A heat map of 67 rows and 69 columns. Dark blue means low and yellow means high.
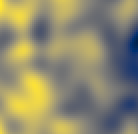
Grain: smooth. Average level on the scale: 60%. Lone odd cells: none. Slope: up to the left.
